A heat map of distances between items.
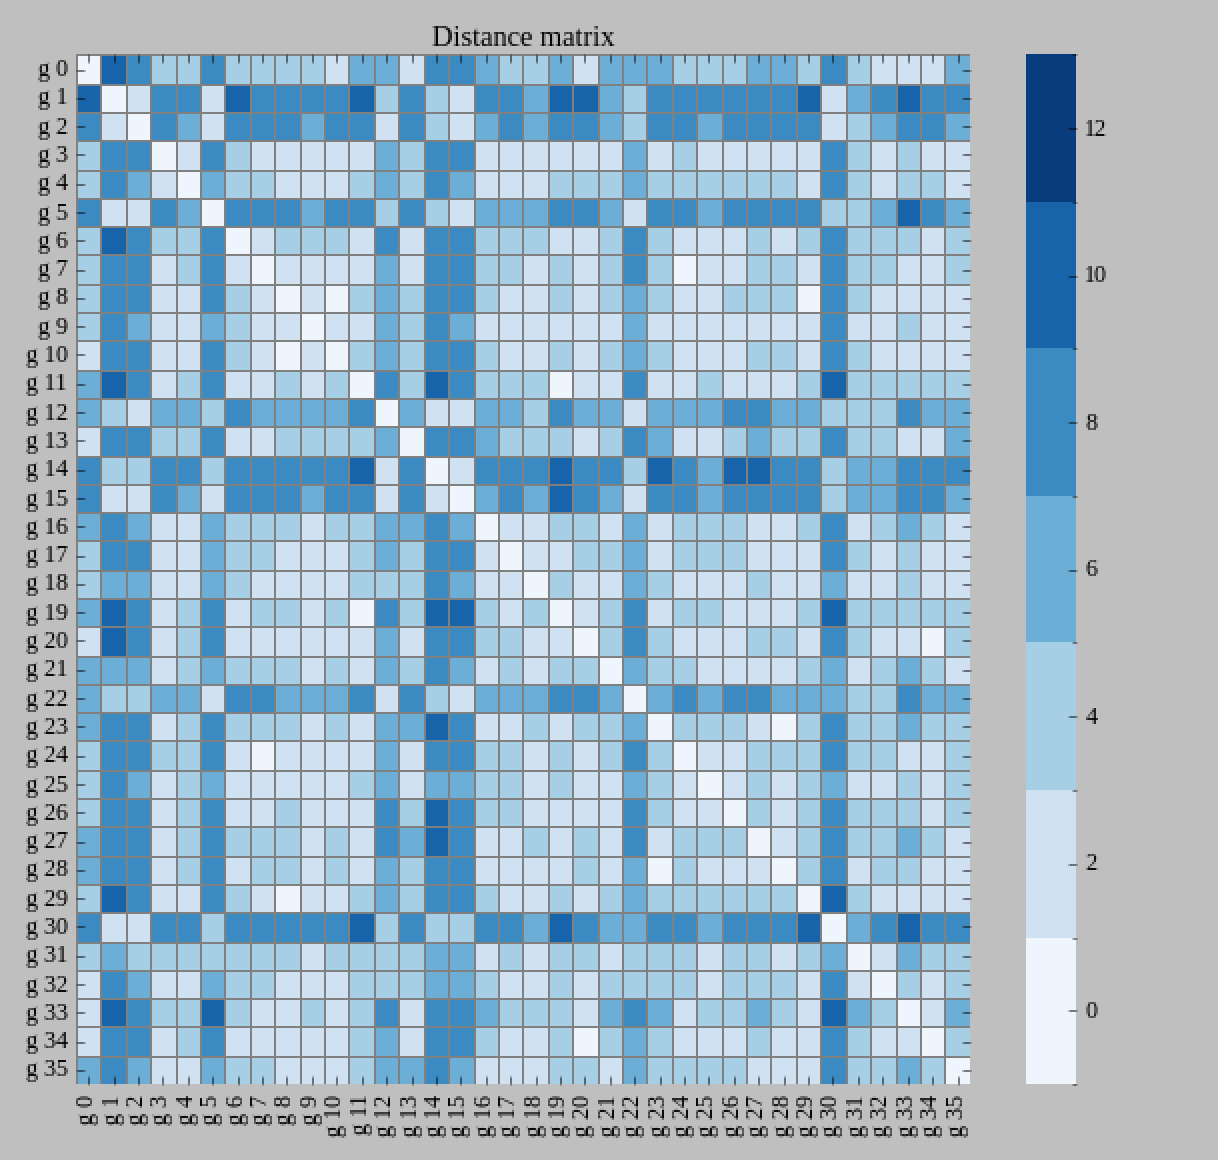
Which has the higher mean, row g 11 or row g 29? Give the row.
g 11
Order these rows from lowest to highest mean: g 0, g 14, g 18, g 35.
g 18, g 35, g 0, g 14
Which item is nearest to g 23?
g 28
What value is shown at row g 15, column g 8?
8
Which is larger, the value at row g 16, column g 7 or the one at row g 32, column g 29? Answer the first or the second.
the first
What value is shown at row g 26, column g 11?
2
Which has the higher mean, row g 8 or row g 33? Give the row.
g 33
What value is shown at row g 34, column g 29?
2
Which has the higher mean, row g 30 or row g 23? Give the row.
g 30
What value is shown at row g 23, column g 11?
2
